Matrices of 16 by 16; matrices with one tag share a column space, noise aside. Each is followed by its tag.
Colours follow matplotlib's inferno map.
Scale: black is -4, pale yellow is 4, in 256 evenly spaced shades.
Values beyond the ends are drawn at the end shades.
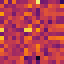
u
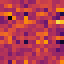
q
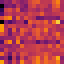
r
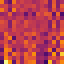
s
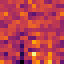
s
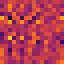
q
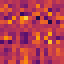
q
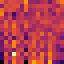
s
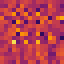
q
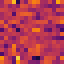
u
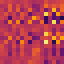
q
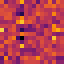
u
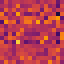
q
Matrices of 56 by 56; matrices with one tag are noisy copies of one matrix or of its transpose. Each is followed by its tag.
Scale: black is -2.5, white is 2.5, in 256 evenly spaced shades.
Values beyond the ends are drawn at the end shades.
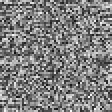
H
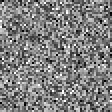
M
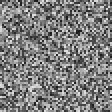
M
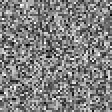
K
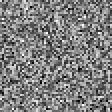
K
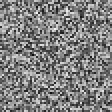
K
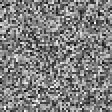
K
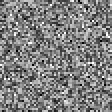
M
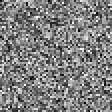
M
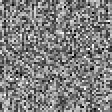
H
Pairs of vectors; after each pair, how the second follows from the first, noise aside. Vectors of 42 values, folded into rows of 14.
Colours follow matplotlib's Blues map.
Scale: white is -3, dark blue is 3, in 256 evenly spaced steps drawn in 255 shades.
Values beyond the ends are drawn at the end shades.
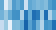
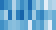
reversed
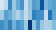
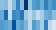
reversed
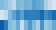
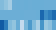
partly zeroed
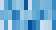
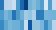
reversed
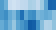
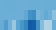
partly zeroed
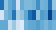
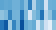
wrapped around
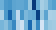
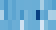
partly zeroed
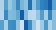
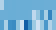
partly zeroed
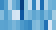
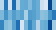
wrapped around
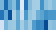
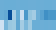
partly zeroed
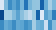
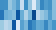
wrapped around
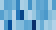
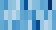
wrapped around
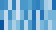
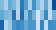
reversed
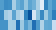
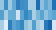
wrapped around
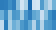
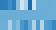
partly zeroed
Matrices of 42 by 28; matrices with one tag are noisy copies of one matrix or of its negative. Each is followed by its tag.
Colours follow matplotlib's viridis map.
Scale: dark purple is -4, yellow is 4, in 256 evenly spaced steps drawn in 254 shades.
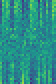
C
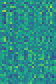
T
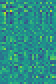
T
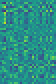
T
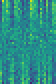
C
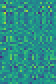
T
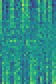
C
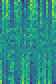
C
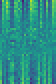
C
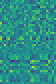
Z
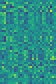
T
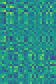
T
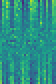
C
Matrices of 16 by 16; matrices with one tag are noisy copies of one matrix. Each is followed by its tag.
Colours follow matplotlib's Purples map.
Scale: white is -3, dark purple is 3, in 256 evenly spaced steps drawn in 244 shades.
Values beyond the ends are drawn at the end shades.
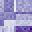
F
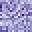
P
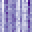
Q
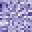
P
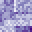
F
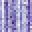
Q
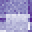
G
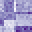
F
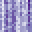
Q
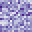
P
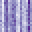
Q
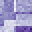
F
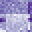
G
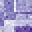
F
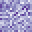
P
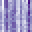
Q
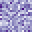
P
